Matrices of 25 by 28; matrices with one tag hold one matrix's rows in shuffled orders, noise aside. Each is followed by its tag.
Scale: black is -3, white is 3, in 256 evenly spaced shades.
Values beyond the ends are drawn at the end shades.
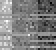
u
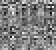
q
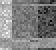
u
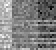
u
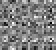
q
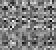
q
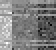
u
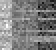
u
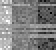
u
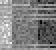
u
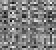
q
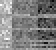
u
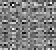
q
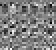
q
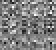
q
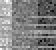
u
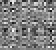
q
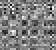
q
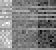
u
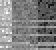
u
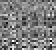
q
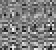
q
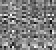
q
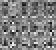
q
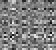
q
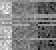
u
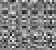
q
